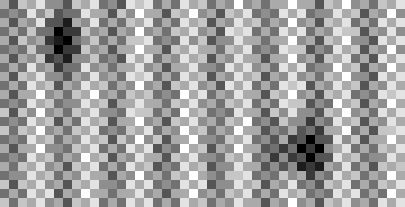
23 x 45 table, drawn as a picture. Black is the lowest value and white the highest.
Two dips sink into the field. There is no overall slope. There is no seam. Stripes running up and down repeat 8 times from left to right. No row or column stands out. The top left is the ninth with the lowest average.
